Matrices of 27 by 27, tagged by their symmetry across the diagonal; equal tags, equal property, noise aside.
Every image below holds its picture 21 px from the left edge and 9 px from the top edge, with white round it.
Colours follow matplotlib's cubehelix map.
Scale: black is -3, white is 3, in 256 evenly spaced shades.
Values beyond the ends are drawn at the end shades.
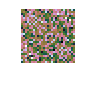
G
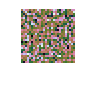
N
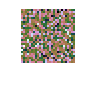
N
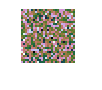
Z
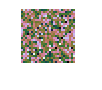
N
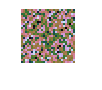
G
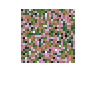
Z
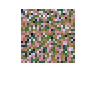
Z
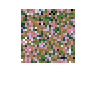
N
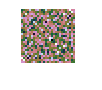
G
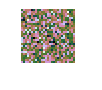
Z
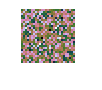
G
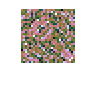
G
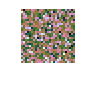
N
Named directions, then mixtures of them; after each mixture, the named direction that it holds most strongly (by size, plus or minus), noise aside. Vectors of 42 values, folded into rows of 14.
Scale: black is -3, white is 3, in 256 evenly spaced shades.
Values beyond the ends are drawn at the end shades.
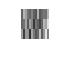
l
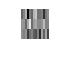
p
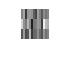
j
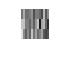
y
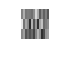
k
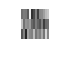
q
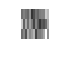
q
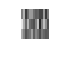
y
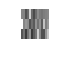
j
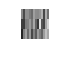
y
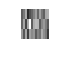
p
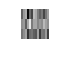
p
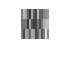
l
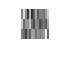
q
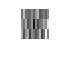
l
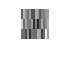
k
